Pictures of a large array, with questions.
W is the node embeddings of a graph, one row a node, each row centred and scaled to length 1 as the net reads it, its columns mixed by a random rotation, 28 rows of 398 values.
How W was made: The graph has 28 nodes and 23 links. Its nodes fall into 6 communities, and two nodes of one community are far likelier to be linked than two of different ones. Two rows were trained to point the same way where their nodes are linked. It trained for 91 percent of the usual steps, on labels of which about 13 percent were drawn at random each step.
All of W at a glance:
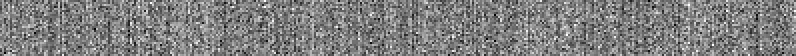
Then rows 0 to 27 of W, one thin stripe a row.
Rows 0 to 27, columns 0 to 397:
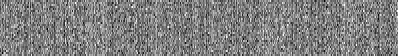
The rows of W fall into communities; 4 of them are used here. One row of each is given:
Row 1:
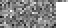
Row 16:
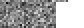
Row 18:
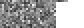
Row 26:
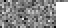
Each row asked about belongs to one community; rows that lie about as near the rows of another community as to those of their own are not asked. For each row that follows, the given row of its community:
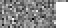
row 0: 18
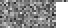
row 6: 1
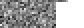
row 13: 1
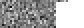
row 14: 18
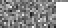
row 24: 16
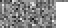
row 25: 18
